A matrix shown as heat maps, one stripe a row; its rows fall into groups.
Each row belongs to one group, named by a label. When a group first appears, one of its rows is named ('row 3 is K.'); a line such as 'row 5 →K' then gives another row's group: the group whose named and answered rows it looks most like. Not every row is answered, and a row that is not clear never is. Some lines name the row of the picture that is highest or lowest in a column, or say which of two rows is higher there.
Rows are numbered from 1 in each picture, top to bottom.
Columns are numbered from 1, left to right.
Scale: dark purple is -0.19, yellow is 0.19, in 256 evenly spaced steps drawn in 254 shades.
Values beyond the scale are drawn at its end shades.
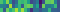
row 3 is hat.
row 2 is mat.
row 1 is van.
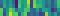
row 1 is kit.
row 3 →hat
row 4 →hat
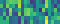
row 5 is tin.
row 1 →hat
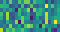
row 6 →tin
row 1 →kit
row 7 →mat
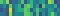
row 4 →mat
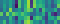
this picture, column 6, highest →4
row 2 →kit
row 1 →kit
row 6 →mat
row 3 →mat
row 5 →kit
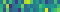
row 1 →mat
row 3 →tin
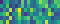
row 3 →mat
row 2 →tin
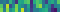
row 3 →hat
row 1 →kit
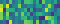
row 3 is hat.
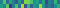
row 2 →tin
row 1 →mat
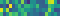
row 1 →van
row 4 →hat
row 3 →van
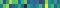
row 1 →hat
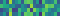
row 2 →van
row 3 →kit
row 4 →mat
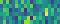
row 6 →mat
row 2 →mat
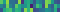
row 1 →van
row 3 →mat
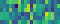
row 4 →van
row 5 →van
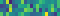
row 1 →tin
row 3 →mat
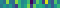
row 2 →kit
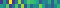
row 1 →mat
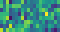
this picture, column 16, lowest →8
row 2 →hat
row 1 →tin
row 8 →hat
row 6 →mat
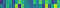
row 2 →tin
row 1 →kit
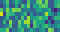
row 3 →hat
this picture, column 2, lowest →4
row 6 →kit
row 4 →hat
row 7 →kit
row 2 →tin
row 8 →van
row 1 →tin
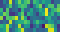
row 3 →tin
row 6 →kit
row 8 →van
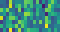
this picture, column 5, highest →5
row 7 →hat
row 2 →mat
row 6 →kit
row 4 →mat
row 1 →mat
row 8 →mat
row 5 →hat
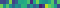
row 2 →van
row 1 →kit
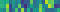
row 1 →van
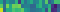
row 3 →hat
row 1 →tin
